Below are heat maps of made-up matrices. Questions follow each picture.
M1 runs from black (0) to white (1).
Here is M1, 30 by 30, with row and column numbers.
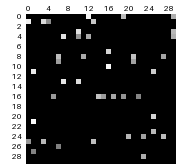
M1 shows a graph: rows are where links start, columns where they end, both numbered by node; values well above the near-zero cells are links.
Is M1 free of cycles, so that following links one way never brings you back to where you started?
yes
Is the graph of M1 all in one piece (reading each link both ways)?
no
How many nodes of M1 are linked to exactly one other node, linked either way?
7
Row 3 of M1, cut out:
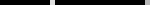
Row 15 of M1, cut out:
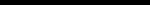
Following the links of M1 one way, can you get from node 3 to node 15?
yes
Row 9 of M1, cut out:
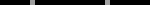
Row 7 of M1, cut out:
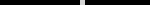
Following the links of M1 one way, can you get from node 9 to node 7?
yes
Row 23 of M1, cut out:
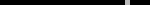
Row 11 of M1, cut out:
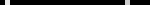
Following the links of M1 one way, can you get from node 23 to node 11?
no
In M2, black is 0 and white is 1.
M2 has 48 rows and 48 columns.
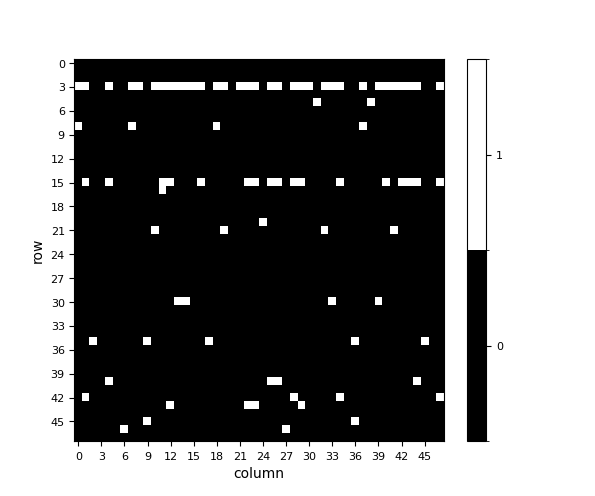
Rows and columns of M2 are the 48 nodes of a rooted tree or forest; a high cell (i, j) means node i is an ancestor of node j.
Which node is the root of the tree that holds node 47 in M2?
3
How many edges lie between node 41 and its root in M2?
2
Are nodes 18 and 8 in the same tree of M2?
yes
